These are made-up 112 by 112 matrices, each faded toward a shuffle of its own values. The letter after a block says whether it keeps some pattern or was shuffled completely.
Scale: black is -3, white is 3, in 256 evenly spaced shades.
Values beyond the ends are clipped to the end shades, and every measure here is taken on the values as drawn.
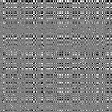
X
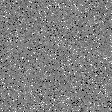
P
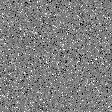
P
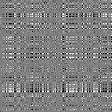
X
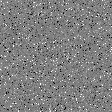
P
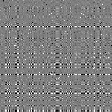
X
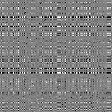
X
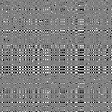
X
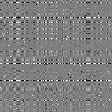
X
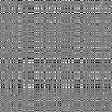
X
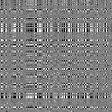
X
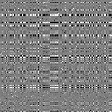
X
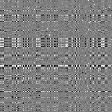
X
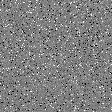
P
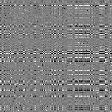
X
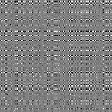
X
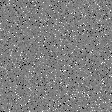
P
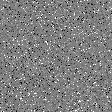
P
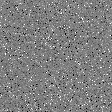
P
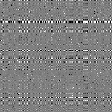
X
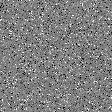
P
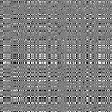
X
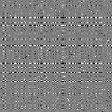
X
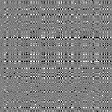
X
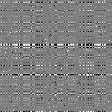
X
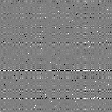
X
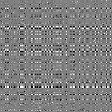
X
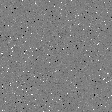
P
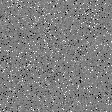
P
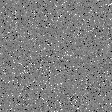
P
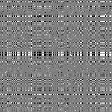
X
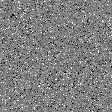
P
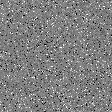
P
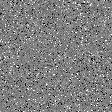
P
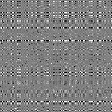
X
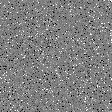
P
